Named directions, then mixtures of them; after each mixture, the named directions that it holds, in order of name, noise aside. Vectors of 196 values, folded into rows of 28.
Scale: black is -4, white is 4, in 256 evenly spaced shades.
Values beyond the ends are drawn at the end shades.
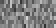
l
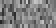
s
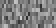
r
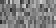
l, r, s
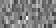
l, r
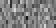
l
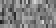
s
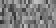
s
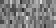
l, s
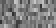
r, s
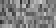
l, r, s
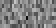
l, r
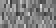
l, r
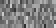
l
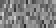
l, s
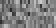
l, r, s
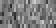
l, s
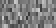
r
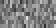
l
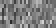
r, s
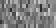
l, r, s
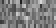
l, r, s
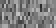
l, r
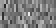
l, r, s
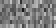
l, s
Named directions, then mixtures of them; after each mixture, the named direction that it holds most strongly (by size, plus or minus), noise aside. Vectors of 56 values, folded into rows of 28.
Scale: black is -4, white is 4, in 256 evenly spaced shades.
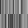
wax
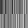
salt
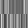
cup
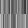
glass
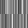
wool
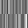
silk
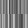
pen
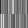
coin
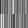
coin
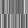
cup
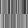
glass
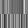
cup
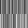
glass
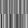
pen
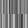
pen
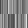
silk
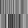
wax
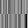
silk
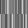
wool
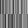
wax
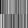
coin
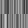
cup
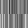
pen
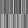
wax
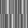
wool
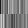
coin
